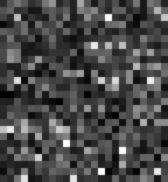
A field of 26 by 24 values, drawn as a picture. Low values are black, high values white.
No single row or column stands out from its neighbours. On average the colour sits 30% of the way up the scale. The grain is fine, like static. No seam splits the table. Most values sit low, with a long tail of high ones. The halves do not mirror each other. No overall slope runs across the table.
